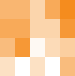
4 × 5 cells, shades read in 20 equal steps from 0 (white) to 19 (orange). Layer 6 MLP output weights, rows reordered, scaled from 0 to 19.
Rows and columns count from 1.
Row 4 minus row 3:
-6 -17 4 -6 3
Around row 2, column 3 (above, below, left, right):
7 1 14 7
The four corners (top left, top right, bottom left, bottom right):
12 19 5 11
